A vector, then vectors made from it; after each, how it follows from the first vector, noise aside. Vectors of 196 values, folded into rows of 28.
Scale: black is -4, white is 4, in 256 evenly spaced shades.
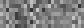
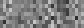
reversed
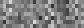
reversed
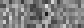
wrapped around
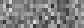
reversed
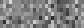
reversed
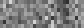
reversed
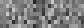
wrapped around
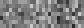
wrapped around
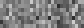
wrapped around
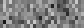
reversed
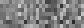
wrapped around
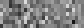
wrapped around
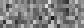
reversed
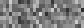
wrapped around
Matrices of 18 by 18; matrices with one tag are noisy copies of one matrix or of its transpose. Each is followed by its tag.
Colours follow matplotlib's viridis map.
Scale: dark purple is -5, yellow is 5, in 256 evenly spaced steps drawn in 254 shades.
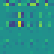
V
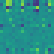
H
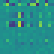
V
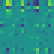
H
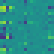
H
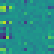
H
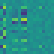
V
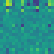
H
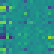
H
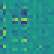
V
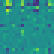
H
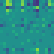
H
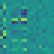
V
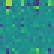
H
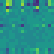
H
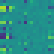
H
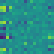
H
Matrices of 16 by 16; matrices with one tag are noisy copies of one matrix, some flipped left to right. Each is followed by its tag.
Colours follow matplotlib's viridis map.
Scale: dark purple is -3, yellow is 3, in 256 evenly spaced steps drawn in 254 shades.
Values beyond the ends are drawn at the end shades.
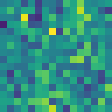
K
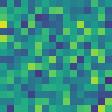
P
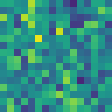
K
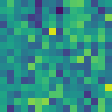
K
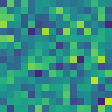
P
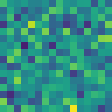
P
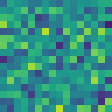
P
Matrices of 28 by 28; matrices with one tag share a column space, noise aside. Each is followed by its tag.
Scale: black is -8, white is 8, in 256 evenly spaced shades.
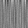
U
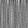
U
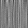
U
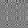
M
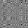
M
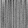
U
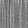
U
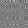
M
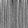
U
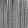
U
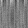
U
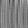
U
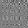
M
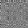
M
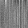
U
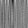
U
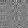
M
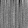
U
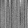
U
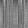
U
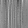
U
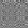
M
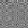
M
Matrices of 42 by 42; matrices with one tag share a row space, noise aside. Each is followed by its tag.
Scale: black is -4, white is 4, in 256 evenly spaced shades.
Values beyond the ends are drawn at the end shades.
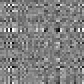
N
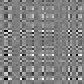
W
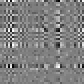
N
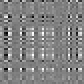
W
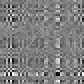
N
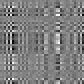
N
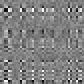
W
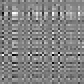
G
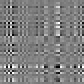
N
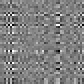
N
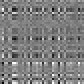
G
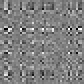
W
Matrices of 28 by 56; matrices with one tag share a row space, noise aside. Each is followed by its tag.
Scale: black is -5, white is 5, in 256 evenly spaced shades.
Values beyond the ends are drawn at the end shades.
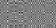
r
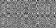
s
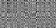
s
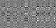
s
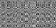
s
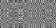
r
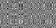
r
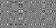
r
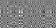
r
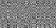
s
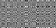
s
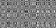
s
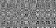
s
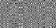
r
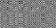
r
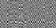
r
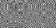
r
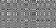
s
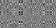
r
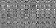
s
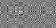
r
